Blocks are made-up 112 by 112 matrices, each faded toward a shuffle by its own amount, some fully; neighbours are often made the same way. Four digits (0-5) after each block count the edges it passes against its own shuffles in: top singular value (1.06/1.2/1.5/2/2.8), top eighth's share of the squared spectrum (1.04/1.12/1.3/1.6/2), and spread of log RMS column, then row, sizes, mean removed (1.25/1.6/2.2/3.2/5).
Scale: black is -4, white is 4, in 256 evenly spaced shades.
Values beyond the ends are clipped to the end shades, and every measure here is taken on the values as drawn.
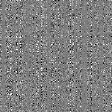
2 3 4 3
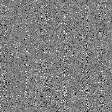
2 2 3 2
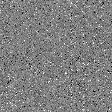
1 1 1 0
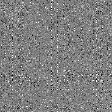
2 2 3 2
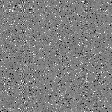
4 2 1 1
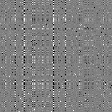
5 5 3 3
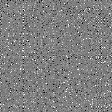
4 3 2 1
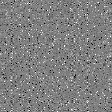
4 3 2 1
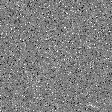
2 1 0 0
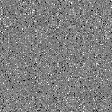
4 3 1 1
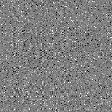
4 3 2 2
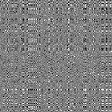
5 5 4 4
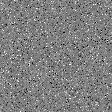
0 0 0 0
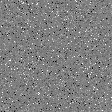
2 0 0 0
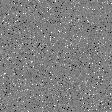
1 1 0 0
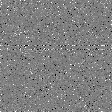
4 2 0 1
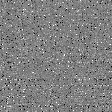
3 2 0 1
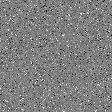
1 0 0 0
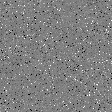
0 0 0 0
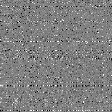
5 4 2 3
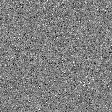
0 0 0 0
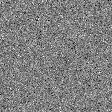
0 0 0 0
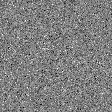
0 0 0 0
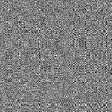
5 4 3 3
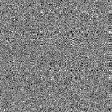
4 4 2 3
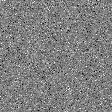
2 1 0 0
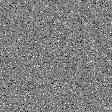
2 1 0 1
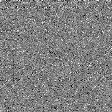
3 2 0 2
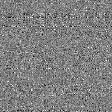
3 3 1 3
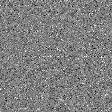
2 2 0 2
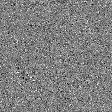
2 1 0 1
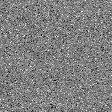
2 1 0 1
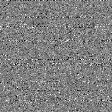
3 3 0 3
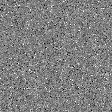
1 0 0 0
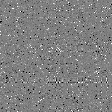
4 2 1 1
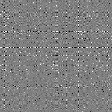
5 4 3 3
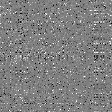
4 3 2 2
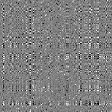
5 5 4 3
